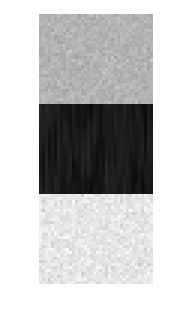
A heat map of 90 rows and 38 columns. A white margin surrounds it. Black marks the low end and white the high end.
It is made of 3 by 1 panels. Panel 1,1: high, fine-grained, faint in contrast. Panel 2,1: very low, streaked downward, faint in contrast. Panel 3,1: very high, fine-grained, faint in contrast.
